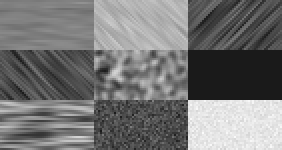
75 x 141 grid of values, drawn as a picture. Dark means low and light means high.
It is made of 3 by 3 panels. Panel 1,1: middling, streaked across, faint in contrast. Panel 1,2: high, slanting down to the right, faint in contrast. Panel 1,3: low, slanting up to the right. Panel 2,1: low, slanting down to the right. Panel 2,2: middling, blotchy, strong in contrast. Panel 2,3: very low, flat. Panel 3,1: middling, streaked across, strong in contrast. Panel 3,2: low, fine-grained. Panel 3,3: very high, fine-grained, faint in contrast.
